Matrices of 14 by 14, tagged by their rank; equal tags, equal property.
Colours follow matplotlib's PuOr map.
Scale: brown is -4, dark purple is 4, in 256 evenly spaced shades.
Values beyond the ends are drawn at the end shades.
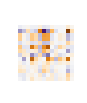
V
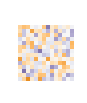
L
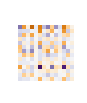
V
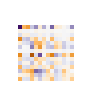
V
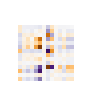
V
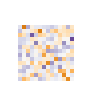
L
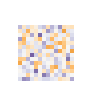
L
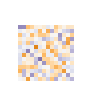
L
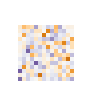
L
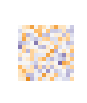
L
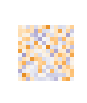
L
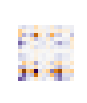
V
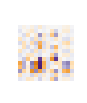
V
